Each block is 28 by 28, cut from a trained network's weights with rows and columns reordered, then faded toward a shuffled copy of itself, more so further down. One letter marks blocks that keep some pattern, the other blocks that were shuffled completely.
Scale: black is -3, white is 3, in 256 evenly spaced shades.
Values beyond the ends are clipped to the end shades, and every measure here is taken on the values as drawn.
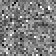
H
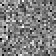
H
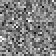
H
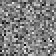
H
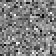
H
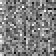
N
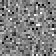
H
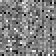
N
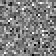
H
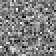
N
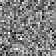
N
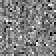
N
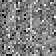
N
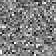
H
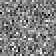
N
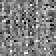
N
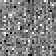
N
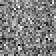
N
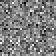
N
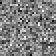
H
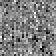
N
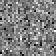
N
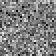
H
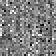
N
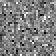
H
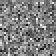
H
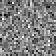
N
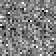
N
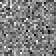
H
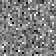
H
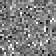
H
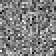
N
